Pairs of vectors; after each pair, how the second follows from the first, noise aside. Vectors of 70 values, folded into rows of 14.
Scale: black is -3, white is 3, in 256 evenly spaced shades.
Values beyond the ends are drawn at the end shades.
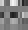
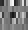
sign-scrambled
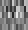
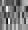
shuffled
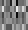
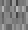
shrunk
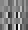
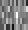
shuffled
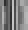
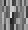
sign-scrambled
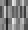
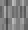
shrunk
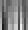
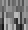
sign-scrambled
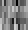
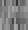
shrunk
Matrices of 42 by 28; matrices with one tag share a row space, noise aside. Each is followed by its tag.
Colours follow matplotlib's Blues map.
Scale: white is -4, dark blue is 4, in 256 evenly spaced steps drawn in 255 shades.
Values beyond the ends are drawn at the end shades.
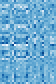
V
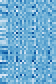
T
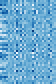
T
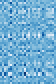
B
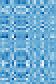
V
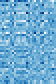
V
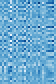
B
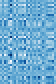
B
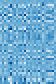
B
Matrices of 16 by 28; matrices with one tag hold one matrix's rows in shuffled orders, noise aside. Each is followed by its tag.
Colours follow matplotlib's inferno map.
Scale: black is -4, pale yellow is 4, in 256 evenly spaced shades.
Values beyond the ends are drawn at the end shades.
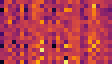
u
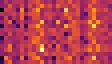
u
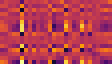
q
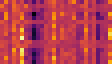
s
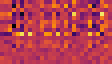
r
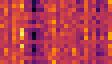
s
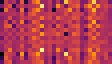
u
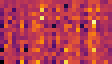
u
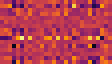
r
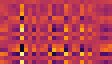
q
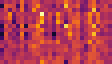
u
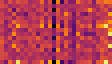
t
